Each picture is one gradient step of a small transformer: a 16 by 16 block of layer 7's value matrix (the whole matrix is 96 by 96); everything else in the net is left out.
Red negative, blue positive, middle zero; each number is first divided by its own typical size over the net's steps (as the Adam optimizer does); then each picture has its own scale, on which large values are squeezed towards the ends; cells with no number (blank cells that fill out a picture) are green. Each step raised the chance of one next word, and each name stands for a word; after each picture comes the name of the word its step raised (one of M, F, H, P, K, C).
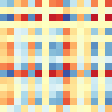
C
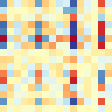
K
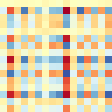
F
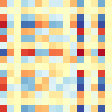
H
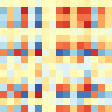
H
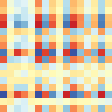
H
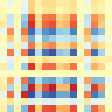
H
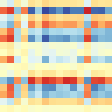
F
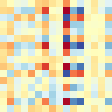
C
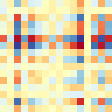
K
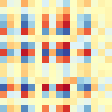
H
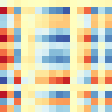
F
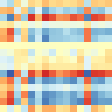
C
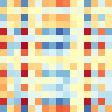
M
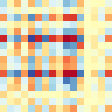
K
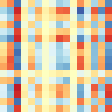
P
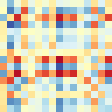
C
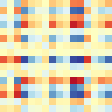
F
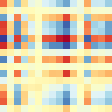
K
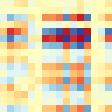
K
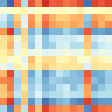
M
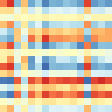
P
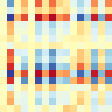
C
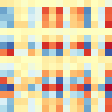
H
